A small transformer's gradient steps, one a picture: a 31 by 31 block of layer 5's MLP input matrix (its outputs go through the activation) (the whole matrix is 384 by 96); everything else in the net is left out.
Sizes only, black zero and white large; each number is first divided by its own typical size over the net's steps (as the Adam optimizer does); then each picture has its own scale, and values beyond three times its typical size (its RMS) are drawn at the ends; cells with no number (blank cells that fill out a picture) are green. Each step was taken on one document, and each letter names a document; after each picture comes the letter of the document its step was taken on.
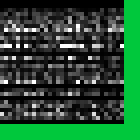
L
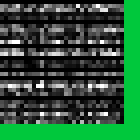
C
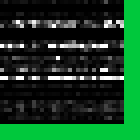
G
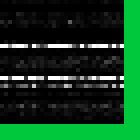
G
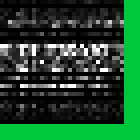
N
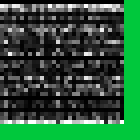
C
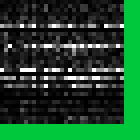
N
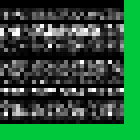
L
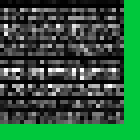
C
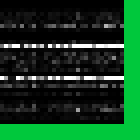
G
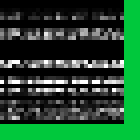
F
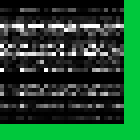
N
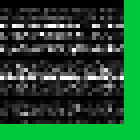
L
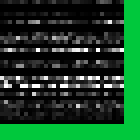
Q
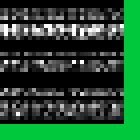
L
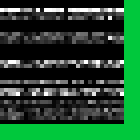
F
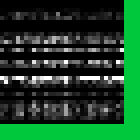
Q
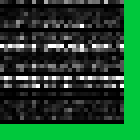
N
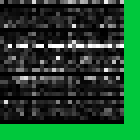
N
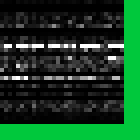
G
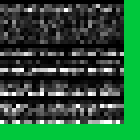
C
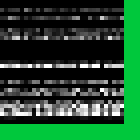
F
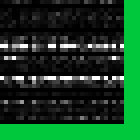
Q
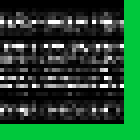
G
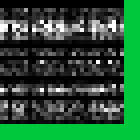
L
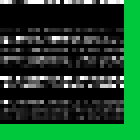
Q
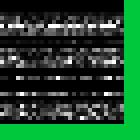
G
